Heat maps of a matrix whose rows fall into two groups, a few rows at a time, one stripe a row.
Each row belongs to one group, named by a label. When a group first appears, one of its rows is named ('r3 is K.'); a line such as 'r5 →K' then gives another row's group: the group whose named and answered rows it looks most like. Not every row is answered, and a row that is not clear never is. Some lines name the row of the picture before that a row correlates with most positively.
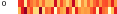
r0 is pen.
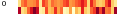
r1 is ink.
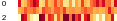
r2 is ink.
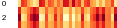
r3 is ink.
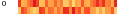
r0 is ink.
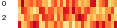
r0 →pen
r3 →ink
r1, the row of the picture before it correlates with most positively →1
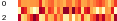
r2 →ink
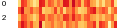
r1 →pen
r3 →pen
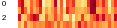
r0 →pen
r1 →pen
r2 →ink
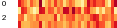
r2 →pen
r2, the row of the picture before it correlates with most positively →0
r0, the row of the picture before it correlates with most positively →0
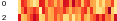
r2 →ink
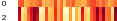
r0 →pen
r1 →ink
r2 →ink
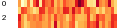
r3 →pen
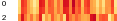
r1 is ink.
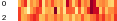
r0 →pen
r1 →pen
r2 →ink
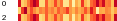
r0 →ink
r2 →ink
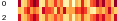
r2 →ink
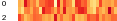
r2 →pen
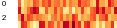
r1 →ink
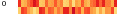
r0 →ink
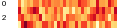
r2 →pen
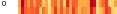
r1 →pen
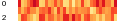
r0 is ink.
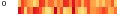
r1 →pen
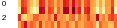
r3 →pen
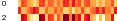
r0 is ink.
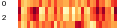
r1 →ink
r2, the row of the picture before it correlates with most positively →1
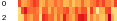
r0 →ink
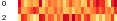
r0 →pen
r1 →ink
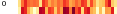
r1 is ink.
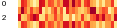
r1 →pen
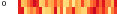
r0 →ink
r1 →pen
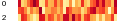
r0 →ink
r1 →pen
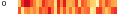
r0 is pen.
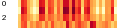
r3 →pen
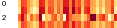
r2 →pen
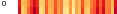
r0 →ink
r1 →ink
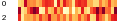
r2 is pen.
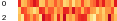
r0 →ink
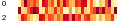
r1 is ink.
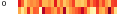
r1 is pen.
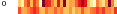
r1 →ink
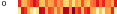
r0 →ink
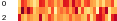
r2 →pen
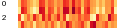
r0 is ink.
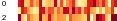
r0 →pen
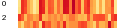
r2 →pen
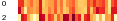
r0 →pen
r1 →pen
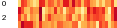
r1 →pen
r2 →pen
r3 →pen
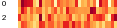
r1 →pen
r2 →pen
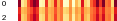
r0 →ink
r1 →ink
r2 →ink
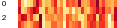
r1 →ink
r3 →pen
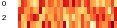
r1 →pen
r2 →ink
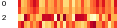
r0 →ink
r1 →ink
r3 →pen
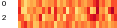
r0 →pen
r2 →pen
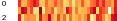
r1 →pen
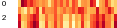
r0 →pen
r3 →ink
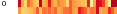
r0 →pen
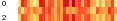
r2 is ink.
